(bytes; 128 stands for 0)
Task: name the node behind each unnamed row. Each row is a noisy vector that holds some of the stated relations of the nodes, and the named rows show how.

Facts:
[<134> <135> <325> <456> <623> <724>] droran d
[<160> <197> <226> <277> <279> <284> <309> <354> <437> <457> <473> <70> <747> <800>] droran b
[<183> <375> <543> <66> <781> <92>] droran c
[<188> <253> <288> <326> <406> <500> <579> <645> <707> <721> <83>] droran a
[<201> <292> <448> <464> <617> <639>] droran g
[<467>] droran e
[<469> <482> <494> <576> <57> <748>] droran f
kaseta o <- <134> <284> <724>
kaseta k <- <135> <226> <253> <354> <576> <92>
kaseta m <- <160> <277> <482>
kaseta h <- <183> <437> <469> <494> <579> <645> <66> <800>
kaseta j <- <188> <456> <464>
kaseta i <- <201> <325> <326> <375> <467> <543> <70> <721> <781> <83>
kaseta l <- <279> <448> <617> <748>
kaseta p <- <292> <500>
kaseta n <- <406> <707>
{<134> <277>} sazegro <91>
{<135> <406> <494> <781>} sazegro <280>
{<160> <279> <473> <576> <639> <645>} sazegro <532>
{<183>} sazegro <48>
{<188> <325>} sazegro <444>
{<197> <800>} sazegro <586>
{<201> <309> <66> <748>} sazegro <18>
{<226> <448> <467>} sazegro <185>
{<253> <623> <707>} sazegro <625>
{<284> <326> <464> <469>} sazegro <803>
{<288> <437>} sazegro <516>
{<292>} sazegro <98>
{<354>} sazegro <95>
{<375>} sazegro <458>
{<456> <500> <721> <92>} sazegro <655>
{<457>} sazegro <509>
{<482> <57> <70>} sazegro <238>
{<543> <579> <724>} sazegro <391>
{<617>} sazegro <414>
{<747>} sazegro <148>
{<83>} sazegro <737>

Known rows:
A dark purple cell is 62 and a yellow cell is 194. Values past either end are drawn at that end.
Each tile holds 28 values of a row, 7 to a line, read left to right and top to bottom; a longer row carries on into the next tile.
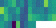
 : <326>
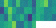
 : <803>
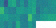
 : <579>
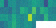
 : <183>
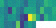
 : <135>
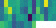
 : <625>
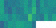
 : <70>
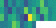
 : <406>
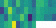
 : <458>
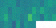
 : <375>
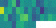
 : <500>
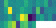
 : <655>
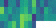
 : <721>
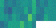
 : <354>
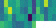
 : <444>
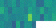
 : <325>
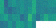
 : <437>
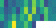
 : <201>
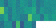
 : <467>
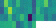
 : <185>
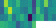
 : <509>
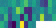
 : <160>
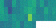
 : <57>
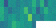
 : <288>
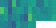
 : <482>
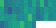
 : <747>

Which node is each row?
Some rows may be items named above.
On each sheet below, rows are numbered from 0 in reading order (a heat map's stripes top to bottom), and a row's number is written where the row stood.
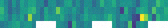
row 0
<748>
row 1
<83>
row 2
<135>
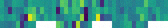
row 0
<494>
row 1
<532>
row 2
<464>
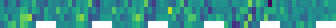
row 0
<92>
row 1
<456>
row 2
<456>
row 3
<500>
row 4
<639>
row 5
<277>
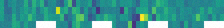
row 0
<292>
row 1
<500>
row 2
<135>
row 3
<375>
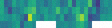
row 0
<469>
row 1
<456>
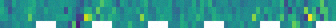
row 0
<57>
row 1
<781>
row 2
<253>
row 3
<292>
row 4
<543>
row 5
<406>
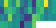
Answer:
<280>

